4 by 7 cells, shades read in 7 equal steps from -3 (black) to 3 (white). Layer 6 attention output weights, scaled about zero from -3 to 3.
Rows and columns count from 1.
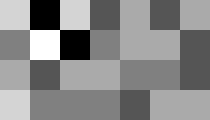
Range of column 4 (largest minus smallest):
2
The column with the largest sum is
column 1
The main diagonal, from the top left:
2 3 1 0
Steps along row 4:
down same same down up same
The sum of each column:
5 -1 0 0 1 1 0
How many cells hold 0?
7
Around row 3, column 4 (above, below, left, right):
0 0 1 0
